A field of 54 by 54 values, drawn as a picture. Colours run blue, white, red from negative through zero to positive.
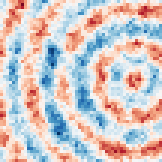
Grain: blotchy. Rings: centred on the middle right. Slope: none. Ninth with the highest average: bottom right.
